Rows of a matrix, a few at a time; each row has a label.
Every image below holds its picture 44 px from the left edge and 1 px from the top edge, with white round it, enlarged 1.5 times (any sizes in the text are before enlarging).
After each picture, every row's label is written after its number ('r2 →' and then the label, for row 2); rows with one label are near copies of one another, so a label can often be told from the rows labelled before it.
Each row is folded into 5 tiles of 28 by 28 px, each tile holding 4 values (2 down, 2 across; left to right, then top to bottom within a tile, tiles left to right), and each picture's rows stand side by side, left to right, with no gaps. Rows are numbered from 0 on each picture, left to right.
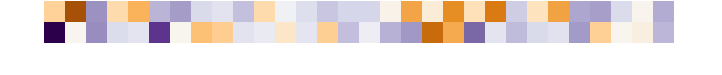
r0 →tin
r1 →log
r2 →tin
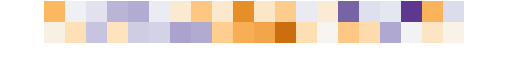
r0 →log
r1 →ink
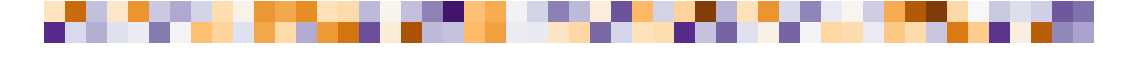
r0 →tin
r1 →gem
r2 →ink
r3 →tin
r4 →gem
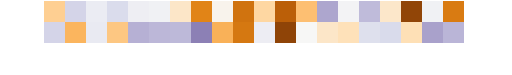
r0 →log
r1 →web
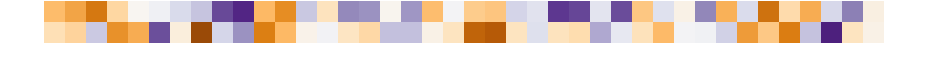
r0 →gem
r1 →ink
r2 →ink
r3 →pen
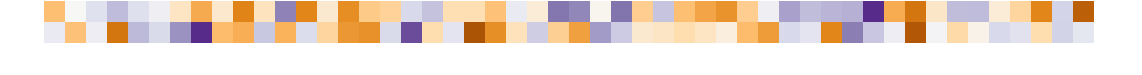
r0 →log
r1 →pen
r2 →ink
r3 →gem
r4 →web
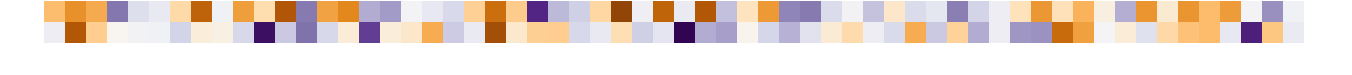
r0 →web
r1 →tin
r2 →web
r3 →tin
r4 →log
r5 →pen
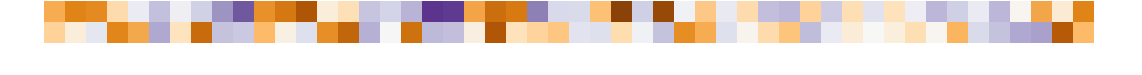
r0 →gem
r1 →gem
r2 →web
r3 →ink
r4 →log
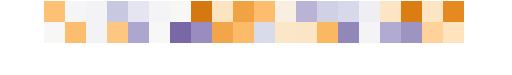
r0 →log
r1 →log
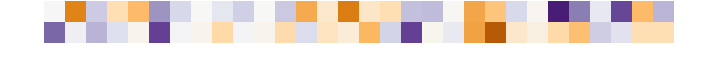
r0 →tin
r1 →pen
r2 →ink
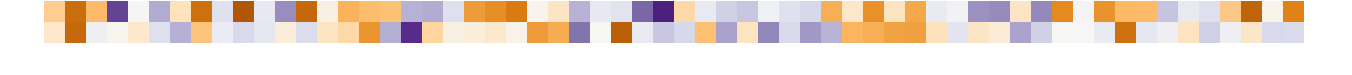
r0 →web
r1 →pen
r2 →gem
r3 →log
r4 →ink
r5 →web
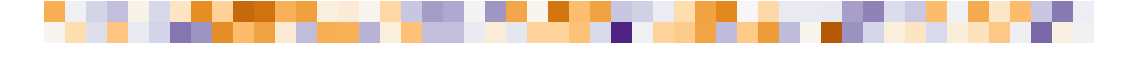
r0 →log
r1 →gem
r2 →pen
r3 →gem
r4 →pen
